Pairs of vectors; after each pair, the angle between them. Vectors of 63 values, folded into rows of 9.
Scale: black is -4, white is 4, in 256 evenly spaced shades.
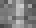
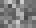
partly aligned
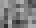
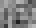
nearly parallel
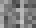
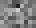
partly aligned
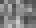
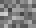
orthogonal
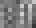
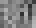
nearly opposite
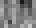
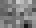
partly opposed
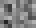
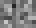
nearly opposite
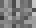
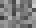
nearly parallel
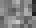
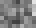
nearly opposite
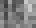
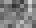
partly aligned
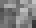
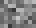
partly aligned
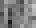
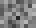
partly aligned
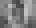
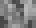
nearly parallel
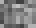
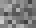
partly opposed
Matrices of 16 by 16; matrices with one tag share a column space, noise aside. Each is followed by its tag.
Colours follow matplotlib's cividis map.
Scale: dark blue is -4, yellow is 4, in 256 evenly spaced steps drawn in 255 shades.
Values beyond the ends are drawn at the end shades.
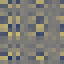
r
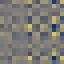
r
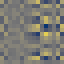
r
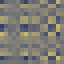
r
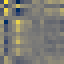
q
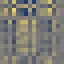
q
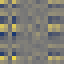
r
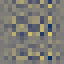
r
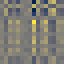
q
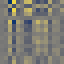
q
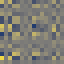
r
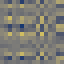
r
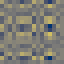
r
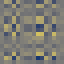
r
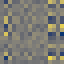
r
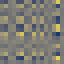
r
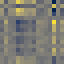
q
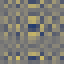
r
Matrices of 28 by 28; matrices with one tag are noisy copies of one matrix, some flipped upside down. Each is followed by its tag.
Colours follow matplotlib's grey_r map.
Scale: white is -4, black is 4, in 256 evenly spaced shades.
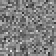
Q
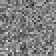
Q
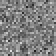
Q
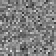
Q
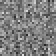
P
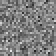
Q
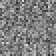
P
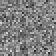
Q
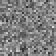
Q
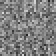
P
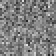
P
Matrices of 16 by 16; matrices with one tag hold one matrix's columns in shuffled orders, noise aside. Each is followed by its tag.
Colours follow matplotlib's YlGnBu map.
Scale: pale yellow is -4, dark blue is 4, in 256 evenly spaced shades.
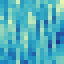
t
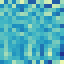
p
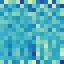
p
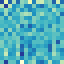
p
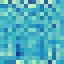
p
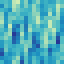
t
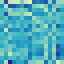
p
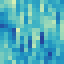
t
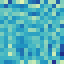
p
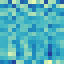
p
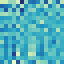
p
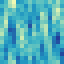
t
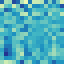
p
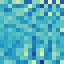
p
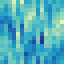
t
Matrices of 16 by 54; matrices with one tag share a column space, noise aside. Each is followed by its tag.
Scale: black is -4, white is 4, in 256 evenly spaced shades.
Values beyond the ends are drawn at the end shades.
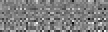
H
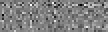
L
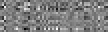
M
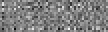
M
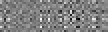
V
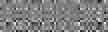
H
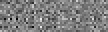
V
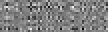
M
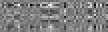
L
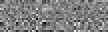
H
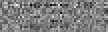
L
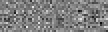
V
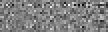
L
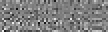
H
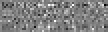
L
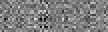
V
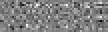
L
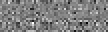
H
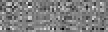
M
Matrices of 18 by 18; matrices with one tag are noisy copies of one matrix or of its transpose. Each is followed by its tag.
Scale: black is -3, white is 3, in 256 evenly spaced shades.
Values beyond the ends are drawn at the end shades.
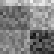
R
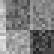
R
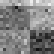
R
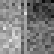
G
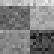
R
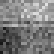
G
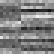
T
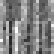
T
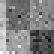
R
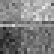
G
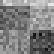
R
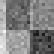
R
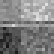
G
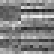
T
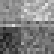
G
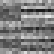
T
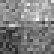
G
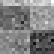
R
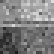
G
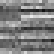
T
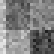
R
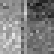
G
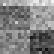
R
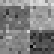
R
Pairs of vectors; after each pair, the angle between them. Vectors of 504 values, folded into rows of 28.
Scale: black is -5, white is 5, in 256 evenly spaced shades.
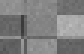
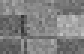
nearly parallel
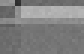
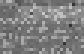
partly aligned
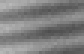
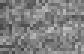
partly opposed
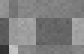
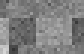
nearly opposite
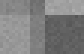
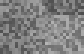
partly opposed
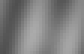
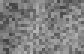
partly aligned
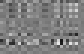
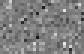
orthogonal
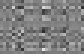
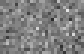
orthogonal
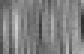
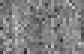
partly aligned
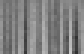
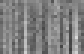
nearly opposite
